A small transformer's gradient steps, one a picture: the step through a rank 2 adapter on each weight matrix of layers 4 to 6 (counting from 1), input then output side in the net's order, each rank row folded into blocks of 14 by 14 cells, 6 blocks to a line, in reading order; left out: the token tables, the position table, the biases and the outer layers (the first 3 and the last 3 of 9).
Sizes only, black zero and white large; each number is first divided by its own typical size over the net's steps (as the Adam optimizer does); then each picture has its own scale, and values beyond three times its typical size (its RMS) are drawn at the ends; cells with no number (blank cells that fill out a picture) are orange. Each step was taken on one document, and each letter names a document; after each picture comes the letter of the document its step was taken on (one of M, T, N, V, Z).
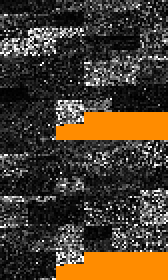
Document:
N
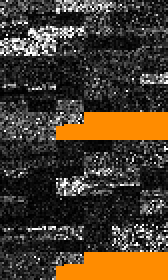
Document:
N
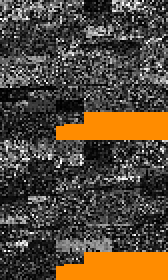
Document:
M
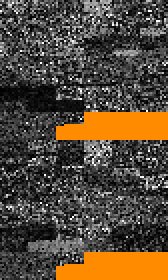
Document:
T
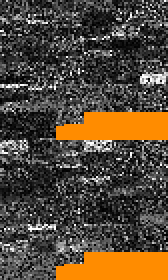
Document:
M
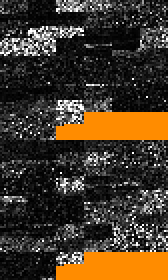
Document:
N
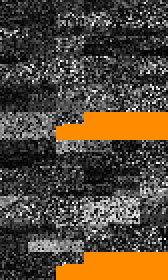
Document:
T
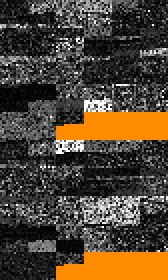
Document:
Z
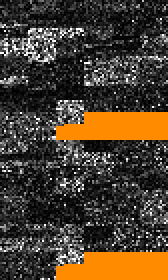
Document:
N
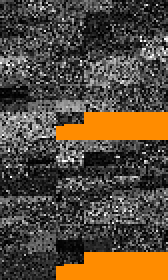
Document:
M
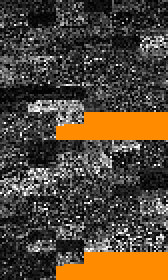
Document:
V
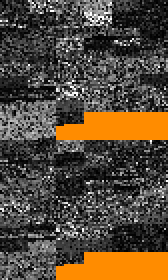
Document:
Z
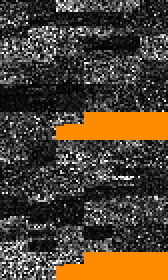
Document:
N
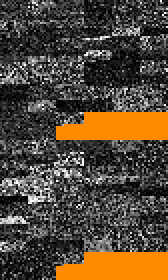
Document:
M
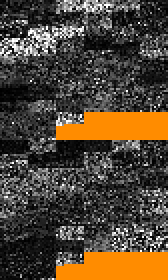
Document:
V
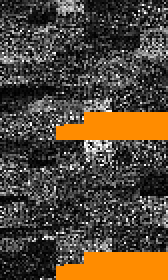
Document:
V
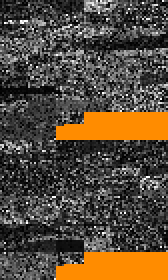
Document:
T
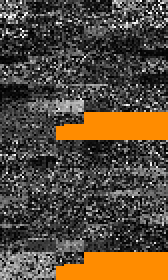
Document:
M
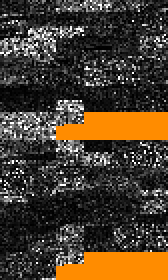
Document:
N
